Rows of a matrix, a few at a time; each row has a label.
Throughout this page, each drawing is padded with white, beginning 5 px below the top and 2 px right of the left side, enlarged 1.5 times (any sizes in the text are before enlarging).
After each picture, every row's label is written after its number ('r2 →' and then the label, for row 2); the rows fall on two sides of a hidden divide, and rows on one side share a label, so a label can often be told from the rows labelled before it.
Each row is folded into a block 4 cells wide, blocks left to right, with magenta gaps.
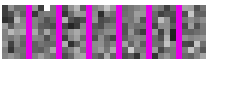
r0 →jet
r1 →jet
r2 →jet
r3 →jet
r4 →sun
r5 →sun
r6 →sun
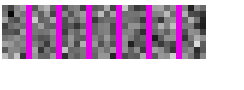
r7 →jet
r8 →jet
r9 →jet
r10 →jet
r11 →sun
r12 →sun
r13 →sun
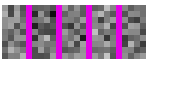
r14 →sun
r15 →sun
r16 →jet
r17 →jet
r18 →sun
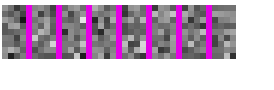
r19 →sun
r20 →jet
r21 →jet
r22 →sun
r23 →jet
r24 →jet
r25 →jet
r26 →jet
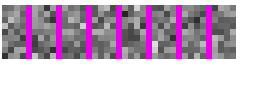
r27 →jet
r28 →sun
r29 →sun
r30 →jet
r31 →jet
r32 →jet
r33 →jet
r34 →jet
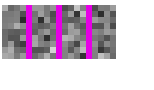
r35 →sun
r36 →jet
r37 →jet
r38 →jet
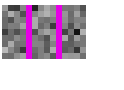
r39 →sun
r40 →jet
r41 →jet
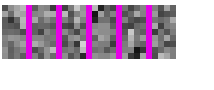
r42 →jet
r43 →jet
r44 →jet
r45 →sun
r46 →sun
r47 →jet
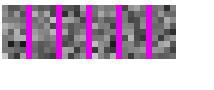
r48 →sun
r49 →jet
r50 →sun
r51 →sun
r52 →jet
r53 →sun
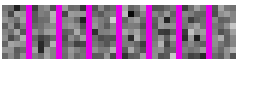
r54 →sun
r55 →jet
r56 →sun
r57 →jet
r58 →sun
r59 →sun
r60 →jet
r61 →jet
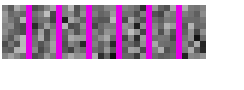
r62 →jet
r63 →jet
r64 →sun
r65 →jet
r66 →sun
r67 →sun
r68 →sun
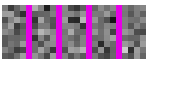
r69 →sun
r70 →sun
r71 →jet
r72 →sun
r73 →jet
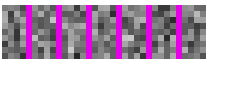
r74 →jet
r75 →jet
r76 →sun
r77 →jet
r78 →jet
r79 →sun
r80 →jet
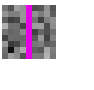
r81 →jet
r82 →jet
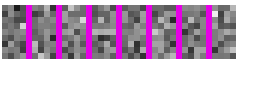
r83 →sun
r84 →jet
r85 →jet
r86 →jet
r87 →jet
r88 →sun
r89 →jet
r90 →jet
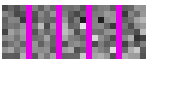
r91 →sun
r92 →sun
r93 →sun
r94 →jet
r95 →jet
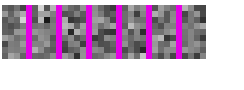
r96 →jet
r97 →sun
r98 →sun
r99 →sun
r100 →sun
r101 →jet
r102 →sun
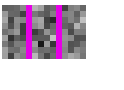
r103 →jet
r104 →sun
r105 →jet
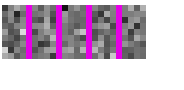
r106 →jet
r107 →jet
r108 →jet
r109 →sun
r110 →sun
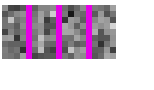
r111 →sun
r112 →sun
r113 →sun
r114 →sun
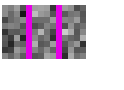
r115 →jet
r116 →jet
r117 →sun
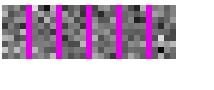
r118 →jet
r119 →sun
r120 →jet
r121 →jet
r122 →sun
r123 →jet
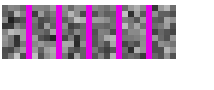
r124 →jet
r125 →jet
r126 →jet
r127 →sun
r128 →jet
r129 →jet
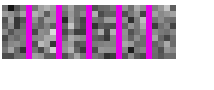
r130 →sun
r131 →jet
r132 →sun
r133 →jet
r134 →jet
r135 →jet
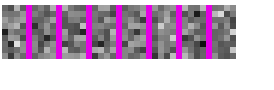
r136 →jet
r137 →jet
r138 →sun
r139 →jet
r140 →sun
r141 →sun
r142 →sun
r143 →jet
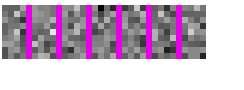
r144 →sun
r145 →jet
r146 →jet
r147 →sun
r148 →jet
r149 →sun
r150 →jet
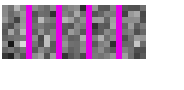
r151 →jet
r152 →sun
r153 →jet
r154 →sun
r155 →sun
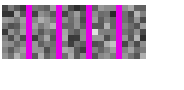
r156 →jet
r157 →sun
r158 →sun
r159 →jet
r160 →sun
